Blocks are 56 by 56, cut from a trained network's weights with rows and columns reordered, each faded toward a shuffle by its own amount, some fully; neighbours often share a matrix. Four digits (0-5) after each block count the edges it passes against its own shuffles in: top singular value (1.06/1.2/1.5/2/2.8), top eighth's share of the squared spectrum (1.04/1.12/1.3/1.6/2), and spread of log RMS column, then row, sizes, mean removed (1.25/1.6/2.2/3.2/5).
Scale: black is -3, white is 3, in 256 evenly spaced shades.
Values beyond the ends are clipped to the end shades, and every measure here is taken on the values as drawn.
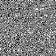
3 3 1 2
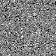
3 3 1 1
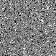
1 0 0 0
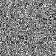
3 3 1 1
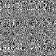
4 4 2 3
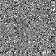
3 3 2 2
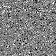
0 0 0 0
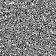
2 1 0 0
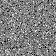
0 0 0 0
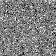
0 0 0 0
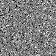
0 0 0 0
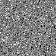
2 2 1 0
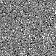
1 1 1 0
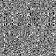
3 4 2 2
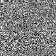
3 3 1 2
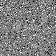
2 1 0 0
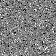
1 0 0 0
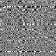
4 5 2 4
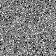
1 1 0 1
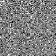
3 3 1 2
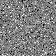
1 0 0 0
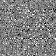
3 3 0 2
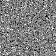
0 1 0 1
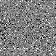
2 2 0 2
